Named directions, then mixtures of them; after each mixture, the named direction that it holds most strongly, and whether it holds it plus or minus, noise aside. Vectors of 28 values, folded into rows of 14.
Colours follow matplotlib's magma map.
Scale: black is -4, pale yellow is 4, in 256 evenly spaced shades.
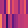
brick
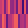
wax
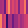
brick, plus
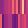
wax, minus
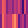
wax, plus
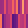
wax, minus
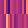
wax, minus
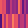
brick, minus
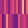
wax, minus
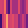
brick, minus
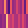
brick, minus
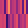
wax, plus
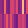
wax, minus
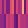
wax, minus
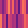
brick, plus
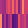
brick, plus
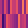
wax, minus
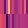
brick, plus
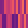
wax, minus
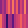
brick, plus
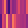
brick, minus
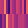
brick, minus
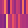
brick, minus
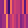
brick, minus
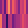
brick, plus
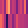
brick, plus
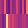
brick, minus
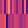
wax, plus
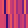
wax, plus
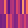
wax, minus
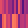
wax, plus
